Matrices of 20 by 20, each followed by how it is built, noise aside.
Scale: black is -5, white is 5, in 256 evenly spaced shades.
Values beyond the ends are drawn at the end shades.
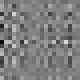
low rank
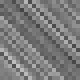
Toeplitz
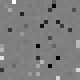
sparse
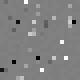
sparse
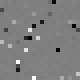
sparse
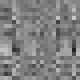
low rank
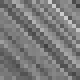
Toeplitz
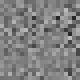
low rank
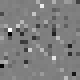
sparse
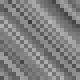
Toeplitz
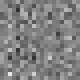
low rank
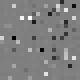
sparse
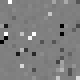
sparse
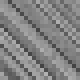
Toeplitz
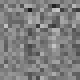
low rank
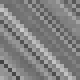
Toeplitz
